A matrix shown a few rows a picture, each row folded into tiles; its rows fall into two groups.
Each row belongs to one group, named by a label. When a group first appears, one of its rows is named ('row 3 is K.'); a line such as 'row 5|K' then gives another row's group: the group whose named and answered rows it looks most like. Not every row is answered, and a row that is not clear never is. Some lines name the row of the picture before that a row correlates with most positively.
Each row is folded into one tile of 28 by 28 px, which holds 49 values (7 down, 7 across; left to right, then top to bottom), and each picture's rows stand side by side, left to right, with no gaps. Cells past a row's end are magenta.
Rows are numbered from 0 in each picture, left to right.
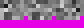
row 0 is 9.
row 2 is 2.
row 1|9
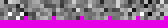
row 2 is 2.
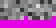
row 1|9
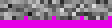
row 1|9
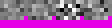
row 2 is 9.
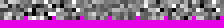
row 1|2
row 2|2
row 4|9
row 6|9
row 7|2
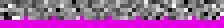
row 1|2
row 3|2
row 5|9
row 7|9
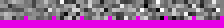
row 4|9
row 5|2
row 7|2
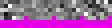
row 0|9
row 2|2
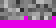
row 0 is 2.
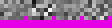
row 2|9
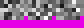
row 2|2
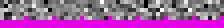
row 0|9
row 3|2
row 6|2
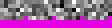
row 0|2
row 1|2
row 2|2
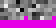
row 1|9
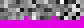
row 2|9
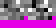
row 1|2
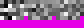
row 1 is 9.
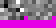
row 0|2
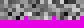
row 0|9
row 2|9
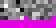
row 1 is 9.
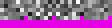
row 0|2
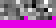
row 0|2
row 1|2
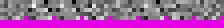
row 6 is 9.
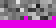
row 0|2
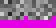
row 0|9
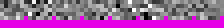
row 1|9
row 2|9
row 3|9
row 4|2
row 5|9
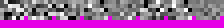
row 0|9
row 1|2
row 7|9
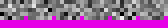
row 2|9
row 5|9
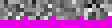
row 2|2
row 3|9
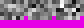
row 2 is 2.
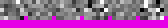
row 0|2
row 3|2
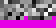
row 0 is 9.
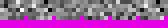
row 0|2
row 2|2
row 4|9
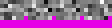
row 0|9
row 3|2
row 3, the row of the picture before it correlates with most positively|0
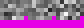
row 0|9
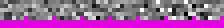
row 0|9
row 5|2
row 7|9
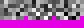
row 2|9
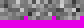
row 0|2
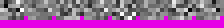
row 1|2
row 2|9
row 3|2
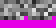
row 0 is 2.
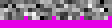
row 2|9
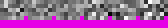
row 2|9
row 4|9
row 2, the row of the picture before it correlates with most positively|0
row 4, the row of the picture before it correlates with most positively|2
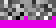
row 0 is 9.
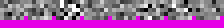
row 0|9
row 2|9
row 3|2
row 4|9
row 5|9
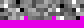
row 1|2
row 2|2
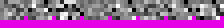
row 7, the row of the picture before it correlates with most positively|0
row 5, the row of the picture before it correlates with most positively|2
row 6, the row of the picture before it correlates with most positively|0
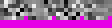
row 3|9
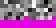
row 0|9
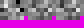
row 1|2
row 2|2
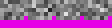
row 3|9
